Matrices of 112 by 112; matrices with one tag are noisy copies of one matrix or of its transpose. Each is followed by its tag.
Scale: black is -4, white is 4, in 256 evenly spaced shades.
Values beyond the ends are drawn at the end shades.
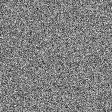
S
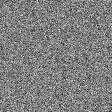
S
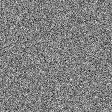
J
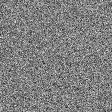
S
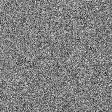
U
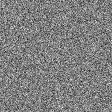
J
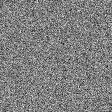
S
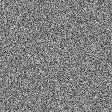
J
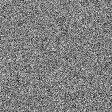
U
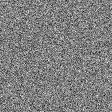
J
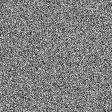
S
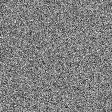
S
